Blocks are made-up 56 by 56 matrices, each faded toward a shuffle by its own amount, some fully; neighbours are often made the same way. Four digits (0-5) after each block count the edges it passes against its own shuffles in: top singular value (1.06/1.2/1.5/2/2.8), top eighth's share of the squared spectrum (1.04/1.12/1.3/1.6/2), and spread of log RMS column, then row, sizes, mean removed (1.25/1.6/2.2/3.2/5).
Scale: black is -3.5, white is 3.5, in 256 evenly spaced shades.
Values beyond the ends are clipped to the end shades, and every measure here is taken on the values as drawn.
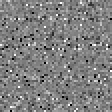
1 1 0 2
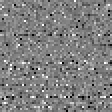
2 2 0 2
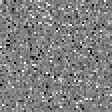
1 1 0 1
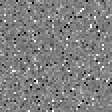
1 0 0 0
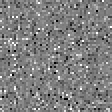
2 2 0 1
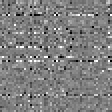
4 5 2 3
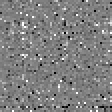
3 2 0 1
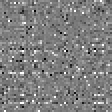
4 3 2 2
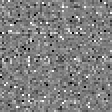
2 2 0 1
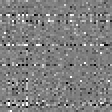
4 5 2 3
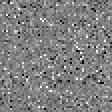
1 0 0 0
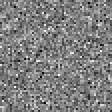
0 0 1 0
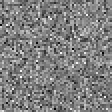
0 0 1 0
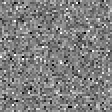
0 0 0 0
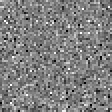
1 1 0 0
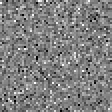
0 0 0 0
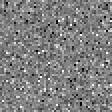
0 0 0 0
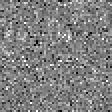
3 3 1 1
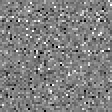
3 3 0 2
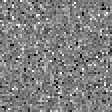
0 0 0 0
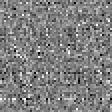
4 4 2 2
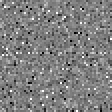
2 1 0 0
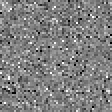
2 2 0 1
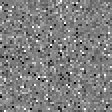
0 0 1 0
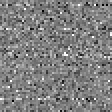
1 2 0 2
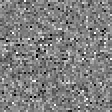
1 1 0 1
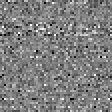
2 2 0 3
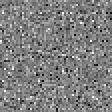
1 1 0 1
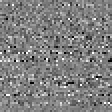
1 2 0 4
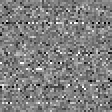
2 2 0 3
